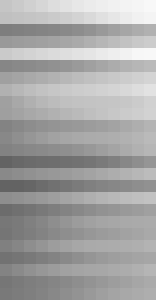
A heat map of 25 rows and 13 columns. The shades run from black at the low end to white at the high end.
Ninth with the highest average: top right. Grain: streaks across. Slope: up to the top right.
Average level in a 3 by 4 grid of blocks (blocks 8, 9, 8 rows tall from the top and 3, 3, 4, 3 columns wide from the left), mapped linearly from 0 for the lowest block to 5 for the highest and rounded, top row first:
3 3 4 5 / 1 1 2 3 / 0 1 2 2
